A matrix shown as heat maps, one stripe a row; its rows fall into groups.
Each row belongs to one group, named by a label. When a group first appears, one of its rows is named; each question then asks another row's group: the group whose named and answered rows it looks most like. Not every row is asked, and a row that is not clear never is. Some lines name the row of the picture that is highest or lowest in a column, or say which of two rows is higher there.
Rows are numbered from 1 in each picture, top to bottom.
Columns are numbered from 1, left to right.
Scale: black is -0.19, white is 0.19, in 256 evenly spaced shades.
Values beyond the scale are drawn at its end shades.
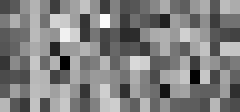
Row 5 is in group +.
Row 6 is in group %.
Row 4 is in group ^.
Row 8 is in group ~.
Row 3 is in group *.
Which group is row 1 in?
^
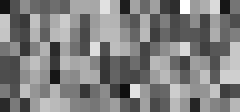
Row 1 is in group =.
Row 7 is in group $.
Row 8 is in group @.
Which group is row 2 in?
~
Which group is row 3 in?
~
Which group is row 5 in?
^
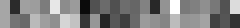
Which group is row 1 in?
$
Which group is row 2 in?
*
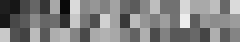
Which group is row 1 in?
=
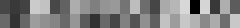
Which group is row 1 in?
%
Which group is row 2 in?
$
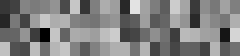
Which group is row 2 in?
@
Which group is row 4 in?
~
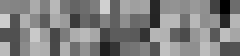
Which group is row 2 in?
$
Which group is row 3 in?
^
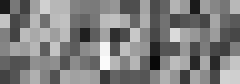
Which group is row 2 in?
~
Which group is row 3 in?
$
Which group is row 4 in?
+
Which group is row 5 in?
%
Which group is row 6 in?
^
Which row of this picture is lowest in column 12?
3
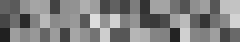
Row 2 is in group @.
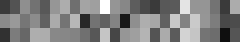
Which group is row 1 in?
=
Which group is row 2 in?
*
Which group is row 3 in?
+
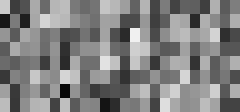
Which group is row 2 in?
@
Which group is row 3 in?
$
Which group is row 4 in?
+
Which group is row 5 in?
%
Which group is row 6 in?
*
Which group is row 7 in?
$
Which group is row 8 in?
$
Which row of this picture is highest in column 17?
8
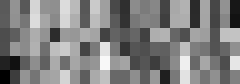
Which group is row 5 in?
=
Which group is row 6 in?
=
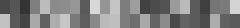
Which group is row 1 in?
@
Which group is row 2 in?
~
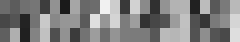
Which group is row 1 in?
%
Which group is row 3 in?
@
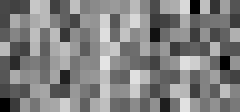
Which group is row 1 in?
%
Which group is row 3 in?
+
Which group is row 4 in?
~
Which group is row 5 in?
=
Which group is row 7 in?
%
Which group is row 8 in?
=
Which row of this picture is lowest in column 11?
1
